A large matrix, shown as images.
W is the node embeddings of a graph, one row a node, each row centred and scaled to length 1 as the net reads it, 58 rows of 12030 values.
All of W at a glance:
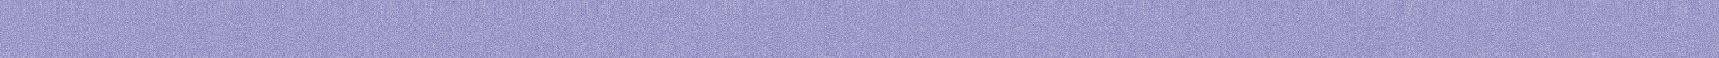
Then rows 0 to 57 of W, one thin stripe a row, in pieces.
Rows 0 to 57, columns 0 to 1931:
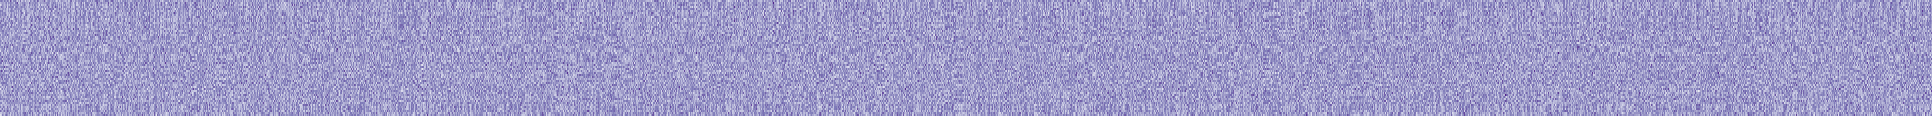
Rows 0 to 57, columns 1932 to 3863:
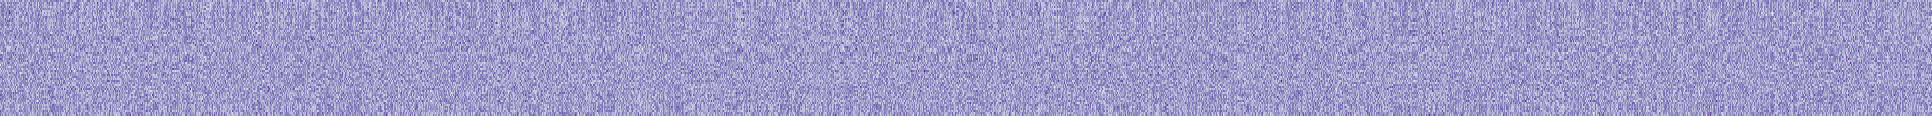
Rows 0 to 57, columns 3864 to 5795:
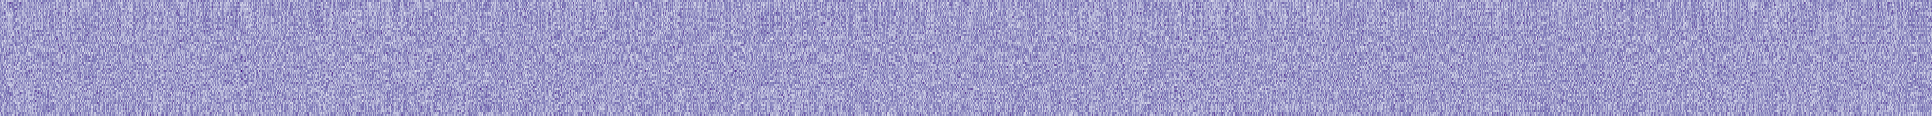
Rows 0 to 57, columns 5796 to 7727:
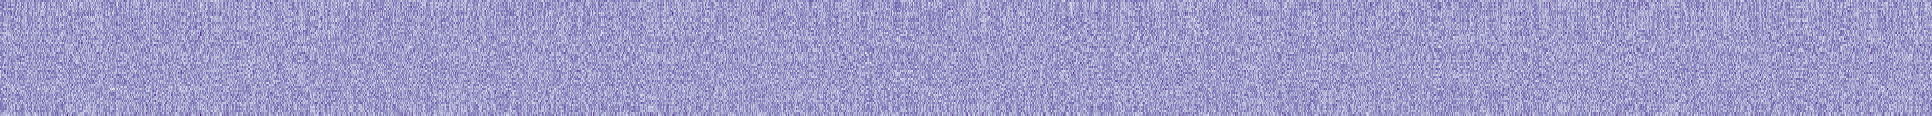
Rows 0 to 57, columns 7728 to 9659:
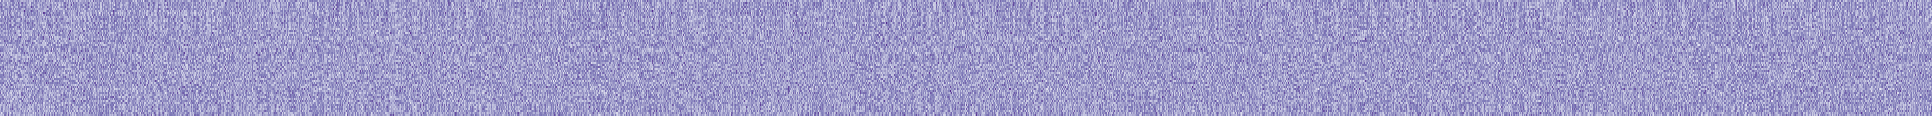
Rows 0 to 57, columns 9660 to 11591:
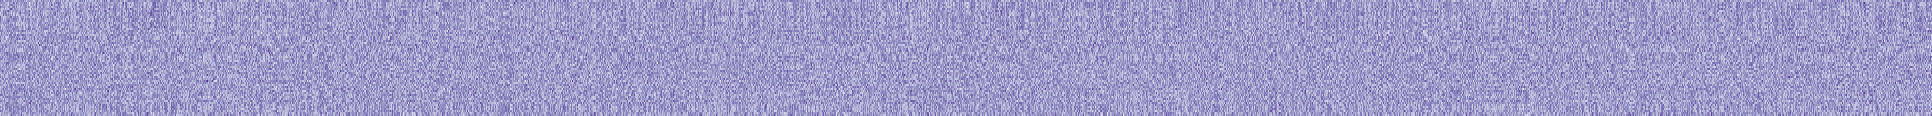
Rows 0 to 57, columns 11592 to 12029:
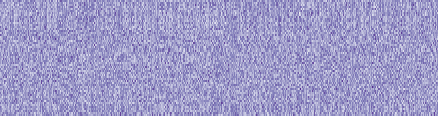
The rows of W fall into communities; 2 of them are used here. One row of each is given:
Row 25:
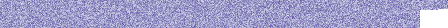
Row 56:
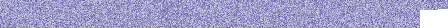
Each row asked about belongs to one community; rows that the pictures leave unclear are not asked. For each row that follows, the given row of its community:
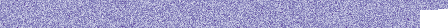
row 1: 25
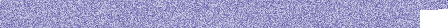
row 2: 25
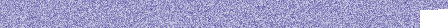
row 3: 25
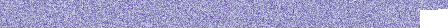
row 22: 56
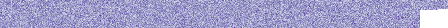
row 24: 25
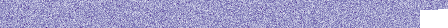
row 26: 56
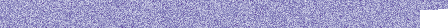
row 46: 56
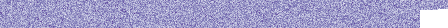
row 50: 25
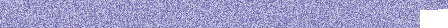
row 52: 56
